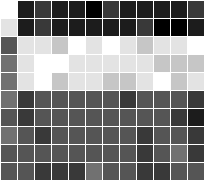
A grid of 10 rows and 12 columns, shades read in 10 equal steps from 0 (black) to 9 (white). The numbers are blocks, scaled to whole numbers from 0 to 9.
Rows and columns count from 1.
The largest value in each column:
9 8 9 9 9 8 9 8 8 9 8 9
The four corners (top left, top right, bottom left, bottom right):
9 2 3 3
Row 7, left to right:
3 2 3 3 3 3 3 3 3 3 2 1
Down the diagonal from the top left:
9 1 8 9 8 3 3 3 2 2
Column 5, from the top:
1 1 9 8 8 3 3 3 3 2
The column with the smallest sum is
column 12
